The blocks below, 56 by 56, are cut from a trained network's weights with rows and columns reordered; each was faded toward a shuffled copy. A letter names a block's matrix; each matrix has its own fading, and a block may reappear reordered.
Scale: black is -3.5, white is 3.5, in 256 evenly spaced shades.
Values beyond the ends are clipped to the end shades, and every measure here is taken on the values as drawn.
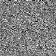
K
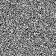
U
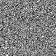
K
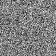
U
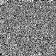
K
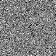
K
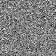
U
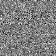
K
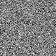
K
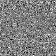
K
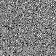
K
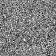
U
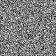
U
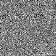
K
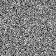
U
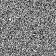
U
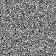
U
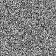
U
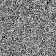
U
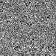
K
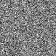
U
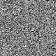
K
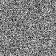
U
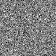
K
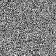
U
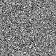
U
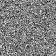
U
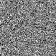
U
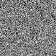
K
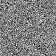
U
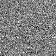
K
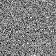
K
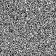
U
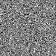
K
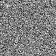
U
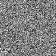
U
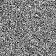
U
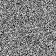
U
